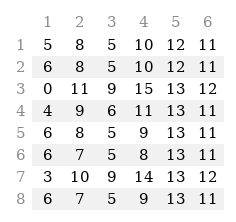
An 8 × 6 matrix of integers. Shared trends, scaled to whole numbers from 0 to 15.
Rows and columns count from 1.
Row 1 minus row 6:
-1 1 0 2 -1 0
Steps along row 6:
up down up up down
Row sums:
51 52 60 54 52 50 61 51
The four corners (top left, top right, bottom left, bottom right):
5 11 6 11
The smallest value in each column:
0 7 5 8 12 11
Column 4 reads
10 10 15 11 9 8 14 9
